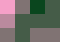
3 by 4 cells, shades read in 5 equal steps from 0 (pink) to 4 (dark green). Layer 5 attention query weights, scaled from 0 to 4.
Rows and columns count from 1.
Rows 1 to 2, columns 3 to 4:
4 3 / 3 3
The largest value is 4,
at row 1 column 3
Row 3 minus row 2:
1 0 -1 -1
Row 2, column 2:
3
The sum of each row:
9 10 9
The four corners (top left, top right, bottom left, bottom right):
0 3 2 2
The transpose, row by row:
0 1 2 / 2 3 3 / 4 3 2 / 3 3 2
